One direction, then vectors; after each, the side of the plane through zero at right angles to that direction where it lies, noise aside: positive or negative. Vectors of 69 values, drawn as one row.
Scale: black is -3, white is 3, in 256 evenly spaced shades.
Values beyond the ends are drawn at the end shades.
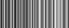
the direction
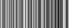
negative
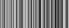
negative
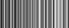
positive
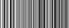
negative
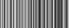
negative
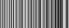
negative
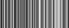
positive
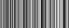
positive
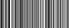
positive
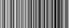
negative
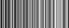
positive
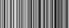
negative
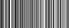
positive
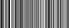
positive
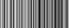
negative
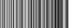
negative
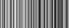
negative
